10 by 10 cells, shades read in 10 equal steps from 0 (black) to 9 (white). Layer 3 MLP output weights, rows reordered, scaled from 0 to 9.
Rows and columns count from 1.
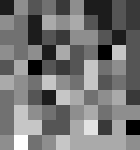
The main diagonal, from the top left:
1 4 1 1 2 4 4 4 6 5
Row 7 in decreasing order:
7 6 6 5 5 4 4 3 2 1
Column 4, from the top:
4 6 3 1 3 7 1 4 3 5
